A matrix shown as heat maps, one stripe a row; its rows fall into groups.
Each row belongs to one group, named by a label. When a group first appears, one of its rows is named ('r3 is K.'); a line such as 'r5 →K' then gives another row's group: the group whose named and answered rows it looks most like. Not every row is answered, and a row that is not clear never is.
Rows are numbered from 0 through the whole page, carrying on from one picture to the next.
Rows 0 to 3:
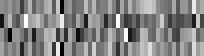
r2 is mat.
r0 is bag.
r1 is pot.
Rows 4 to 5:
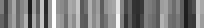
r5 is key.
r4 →key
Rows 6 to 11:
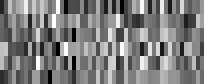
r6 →pot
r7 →key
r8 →mat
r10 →mat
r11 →mat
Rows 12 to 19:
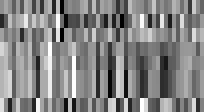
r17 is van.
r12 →bag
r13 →pot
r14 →bag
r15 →van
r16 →van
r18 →van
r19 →mat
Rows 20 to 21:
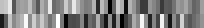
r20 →van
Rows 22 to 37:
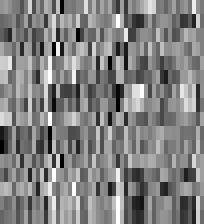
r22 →bag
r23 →key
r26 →van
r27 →van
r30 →van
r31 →mat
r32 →mat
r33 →bag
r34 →key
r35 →van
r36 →key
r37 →key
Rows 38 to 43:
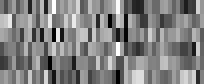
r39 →van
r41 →key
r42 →mat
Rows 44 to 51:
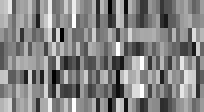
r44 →van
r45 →van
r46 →bag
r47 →key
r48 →pot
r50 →pot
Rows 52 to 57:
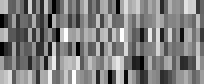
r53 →mat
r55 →mat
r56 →key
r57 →van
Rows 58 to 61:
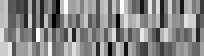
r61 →van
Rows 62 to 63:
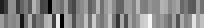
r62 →mat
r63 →bag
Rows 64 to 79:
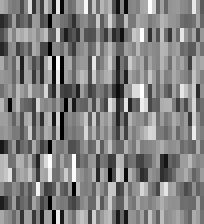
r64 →bag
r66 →pot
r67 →mat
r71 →mat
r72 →bag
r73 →bag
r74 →mat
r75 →van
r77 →mat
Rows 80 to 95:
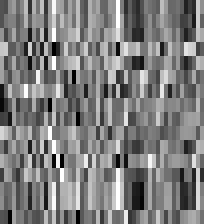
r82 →key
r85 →mat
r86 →pot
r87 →mat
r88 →mat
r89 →van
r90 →key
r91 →bag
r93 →key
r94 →key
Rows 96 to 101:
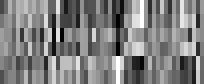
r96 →pot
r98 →bag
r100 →key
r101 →key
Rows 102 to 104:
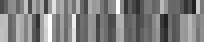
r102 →key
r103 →van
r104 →van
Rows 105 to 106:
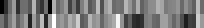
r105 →mat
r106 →key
